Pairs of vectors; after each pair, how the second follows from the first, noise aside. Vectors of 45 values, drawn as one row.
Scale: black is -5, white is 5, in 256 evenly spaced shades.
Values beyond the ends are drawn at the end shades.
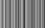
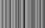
copied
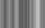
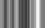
scaled up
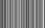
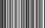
scaled up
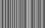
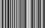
scaled up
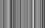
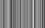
copied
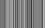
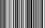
scaled up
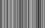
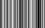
scaled up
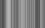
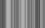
copied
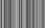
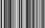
scaled up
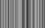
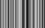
scaled up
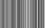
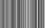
copied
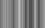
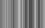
copied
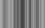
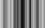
scaled up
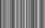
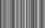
copied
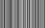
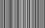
copied
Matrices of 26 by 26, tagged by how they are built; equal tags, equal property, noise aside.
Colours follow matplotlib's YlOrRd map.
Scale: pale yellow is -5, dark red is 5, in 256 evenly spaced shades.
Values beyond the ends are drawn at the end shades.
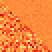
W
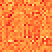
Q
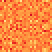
Q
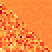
W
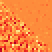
W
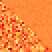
W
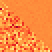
W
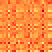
Q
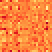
Q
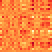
Q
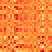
Q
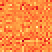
Q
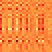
Q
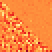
W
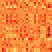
Q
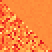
W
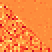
W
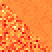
W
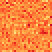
Q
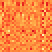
Q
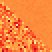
W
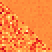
W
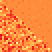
W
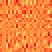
Q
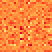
Q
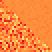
W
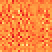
Q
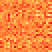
Q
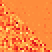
W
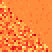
W
